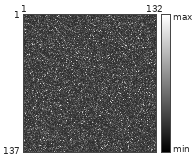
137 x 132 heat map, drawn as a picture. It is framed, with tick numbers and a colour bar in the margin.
Seam: none. Grain: fine. Average level on the scale: 30%. Histogram: skewed, a long tail of high values.
